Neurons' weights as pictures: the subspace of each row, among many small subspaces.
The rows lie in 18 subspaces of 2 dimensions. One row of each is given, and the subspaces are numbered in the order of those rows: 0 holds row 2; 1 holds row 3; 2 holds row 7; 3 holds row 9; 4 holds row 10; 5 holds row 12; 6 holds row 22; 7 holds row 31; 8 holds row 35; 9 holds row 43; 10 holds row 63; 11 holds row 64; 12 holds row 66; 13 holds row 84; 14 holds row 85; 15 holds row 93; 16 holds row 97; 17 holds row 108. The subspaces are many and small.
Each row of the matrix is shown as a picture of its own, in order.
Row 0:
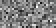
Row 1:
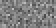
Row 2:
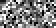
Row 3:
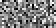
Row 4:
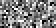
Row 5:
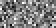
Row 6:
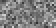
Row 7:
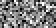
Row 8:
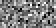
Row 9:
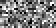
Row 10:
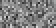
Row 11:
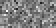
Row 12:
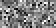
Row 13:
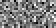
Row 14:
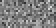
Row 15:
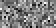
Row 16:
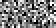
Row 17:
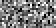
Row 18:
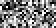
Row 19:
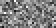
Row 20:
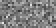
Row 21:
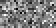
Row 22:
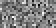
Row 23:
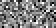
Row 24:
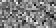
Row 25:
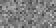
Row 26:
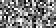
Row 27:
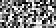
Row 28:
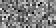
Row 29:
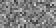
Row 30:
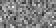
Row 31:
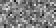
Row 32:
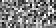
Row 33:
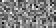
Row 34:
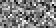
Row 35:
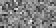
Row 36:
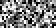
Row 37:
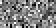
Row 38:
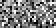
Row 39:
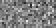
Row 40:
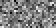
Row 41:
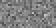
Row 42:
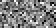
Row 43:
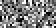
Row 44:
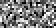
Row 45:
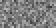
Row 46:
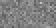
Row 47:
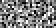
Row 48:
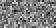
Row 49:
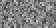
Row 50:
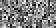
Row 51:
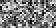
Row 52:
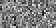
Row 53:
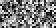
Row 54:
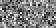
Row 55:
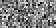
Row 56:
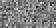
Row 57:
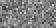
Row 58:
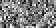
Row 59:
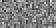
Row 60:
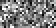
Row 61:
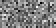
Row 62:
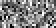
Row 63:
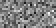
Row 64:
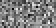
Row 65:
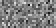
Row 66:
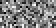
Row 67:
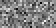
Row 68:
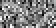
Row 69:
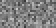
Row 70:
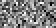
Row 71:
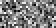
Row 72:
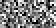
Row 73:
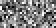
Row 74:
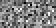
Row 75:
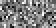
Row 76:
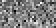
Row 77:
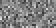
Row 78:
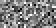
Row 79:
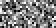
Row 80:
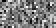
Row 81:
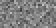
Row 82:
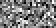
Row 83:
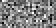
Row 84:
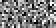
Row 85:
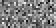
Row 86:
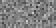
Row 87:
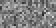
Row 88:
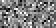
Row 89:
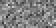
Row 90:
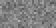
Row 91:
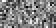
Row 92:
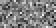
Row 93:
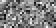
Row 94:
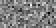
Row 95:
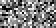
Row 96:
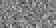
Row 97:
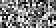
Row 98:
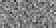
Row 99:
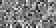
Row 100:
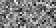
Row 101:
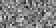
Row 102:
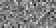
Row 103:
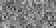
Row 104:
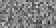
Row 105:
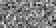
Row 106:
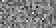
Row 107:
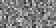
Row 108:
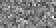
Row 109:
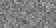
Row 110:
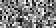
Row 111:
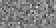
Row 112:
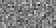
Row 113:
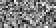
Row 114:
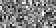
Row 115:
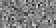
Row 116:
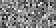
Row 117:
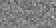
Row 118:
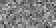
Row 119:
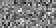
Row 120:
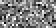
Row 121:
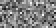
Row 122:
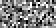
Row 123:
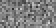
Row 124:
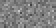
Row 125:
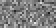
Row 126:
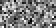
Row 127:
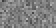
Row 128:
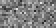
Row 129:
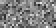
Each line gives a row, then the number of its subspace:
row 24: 17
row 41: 15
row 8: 13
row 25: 3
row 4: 8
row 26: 9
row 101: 9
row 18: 6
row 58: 4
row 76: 11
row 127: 15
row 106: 15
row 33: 1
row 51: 6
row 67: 5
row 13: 1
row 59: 1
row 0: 4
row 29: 14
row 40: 12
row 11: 8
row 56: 16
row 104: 10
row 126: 8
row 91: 15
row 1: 17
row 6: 0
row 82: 17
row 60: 4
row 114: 9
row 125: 11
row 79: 12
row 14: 14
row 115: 6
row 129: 15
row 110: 9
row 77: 4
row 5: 8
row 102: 1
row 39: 13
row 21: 3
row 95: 5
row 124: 10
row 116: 16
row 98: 1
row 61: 16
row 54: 16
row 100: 14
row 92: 7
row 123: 11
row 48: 11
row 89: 0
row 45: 2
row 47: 7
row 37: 12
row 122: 17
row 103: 5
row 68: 4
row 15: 5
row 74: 10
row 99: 12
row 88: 5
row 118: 0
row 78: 10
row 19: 12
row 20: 0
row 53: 9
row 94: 13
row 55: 16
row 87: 6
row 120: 15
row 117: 17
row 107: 9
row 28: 16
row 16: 13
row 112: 7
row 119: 14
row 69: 11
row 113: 2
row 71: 12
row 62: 4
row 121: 16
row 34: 17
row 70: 10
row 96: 8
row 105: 0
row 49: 2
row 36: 8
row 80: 15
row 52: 6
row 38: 11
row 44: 7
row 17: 13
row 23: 1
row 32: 13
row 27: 10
